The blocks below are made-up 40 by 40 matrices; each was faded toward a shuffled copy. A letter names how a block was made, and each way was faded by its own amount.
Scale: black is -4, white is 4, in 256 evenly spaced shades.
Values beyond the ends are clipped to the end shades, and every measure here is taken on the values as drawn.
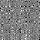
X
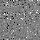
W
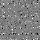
W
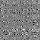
X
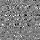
X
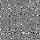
X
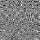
X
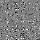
W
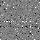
W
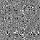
X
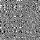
X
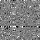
X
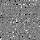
W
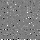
W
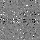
W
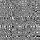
X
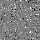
W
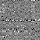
X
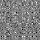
X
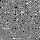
W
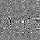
X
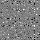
W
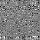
X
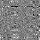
X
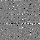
W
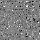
W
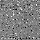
W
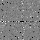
W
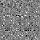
X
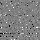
W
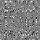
X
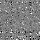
W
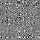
X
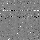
W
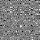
X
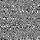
X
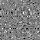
X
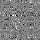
X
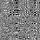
X
